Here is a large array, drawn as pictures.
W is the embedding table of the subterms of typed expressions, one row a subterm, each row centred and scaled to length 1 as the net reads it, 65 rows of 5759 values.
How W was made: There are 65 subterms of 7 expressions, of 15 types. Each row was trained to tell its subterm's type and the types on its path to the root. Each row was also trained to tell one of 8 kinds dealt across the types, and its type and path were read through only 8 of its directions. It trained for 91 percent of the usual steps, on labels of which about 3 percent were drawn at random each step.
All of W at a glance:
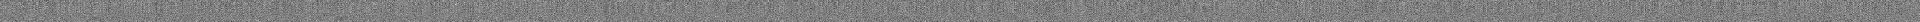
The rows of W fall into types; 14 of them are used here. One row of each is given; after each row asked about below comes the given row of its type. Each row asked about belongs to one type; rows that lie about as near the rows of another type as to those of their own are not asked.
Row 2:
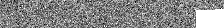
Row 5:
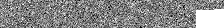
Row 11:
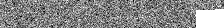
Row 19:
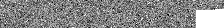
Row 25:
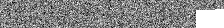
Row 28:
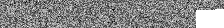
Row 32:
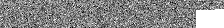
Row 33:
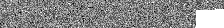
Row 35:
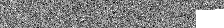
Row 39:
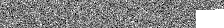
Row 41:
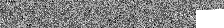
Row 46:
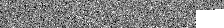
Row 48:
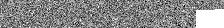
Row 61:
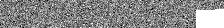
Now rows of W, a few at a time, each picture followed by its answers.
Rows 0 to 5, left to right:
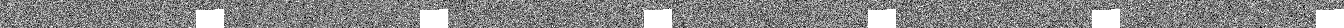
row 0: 48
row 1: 61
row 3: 48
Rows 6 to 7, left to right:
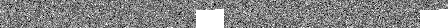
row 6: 5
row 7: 25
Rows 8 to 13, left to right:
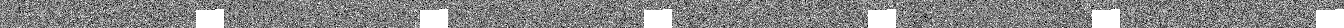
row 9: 25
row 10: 32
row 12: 11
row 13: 28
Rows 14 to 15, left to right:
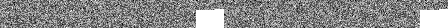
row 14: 25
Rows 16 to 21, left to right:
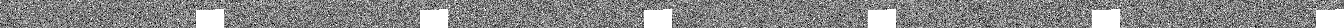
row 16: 48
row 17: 2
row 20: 35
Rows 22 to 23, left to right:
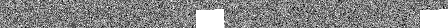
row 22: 41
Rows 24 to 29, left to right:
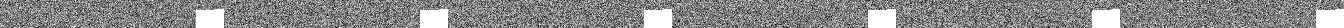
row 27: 41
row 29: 48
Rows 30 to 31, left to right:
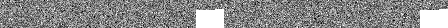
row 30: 5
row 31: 19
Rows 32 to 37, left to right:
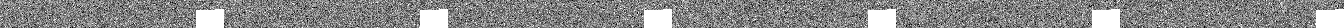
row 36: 35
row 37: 19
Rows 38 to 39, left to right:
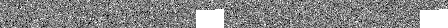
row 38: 61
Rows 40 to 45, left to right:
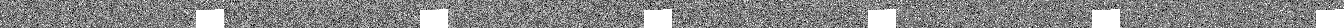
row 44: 5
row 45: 32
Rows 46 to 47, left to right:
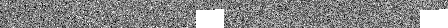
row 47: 19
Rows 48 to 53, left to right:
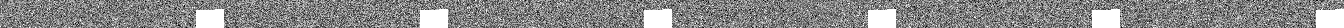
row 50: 33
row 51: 41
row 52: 46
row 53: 61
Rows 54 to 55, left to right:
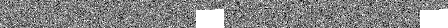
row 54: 5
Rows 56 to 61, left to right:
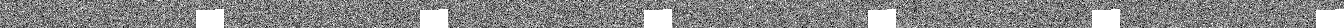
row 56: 2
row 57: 25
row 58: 32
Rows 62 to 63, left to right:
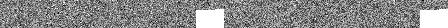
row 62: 61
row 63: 19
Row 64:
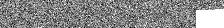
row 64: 41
